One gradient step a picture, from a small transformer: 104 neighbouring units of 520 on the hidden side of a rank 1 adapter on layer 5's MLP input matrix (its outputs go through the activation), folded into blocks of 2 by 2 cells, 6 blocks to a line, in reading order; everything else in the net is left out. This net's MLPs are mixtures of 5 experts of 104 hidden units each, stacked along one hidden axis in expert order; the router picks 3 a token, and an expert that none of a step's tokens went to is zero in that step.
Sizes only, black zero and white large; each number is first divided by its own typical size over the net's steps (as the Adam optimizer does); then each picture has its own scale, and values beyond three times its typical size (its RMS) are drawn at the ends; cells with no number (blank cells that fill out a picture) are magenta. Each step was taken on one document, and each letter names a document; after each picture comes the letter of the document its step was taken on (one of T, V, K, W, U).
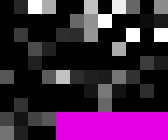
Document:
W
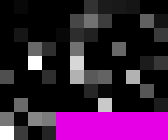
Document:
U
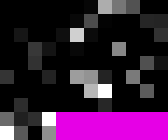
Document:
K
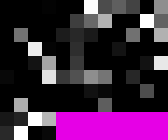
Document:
U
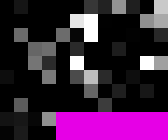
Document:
W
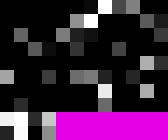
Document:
K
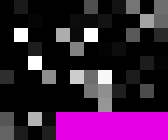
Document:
U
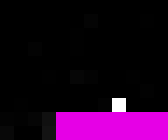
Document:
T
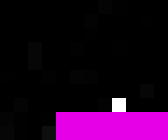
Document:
T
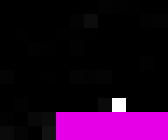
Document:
T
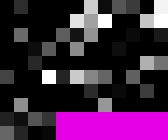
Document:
W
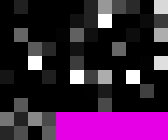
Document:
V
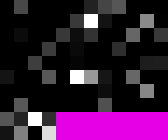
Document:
V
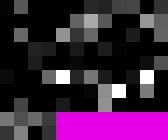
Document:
U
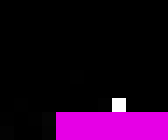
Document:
T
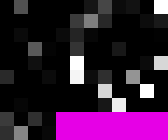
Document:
V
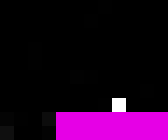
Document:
T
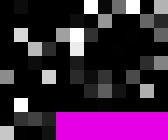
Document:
W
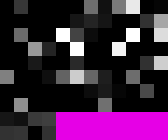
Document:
U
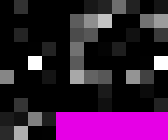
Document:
V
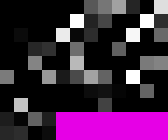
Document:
U
